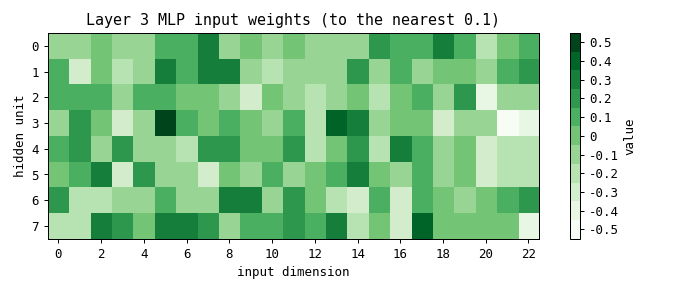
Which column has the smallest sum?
20
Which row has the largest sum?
7
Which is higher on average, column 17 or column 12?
column 17
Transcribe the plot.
Title: Layer 3 MLP input weights (to the nearest 0.1)
x-axis: input dimension, ticks 0 2 4 6 8 10 12 14 16 18 20 22
y-axis: hidden unit, ticks 0 1 2 3 4 5 6 7 (0 at the top)
Colour bar: value, ticks -0.5 -0.4 -0.3 -0.2 -0.1 0 0.1 0.2 0.3 0.4 0.5
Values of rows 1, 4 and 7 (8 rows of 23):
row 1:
0.1 -0.3 0 -0.2 -0.1 0.3 0.1 0.3 0.3 -0.1 -0.2 -0.1 -0.1 -0.1 0.2 -0.1 0.1 -0.1 0 0 -0.1 0.1 0.2
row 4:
0.1 0.2 -0.1 0.2 -0.1 -0.1 -0.2 0.2 0.2 0 0 0.2 -0.2 0 0.2 -0.2 0.3 0.1 -0.1 0 -0.3 -0.2 -0.2
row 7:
-0.2 -0.2 0.3 0.2 0 0.3 0.3 0.2 -0.1 0.1 0.1 0.2 0.1 0.3 -0.2 0 -0.3 0.4 0 0 0 0 -0.4
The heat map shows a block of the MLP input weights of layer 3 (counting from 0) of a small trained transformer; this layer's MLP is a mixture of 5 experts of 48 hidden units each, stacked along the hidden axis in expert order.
